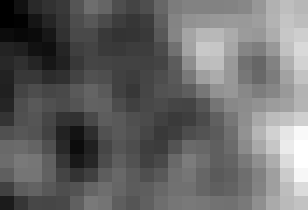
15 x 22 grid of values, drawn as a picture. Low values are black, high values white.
Ninth with the lowest average: top left. Average level on the scale: 40%. Lone odd cells: none. Slope: up to the right. Stripes: none.
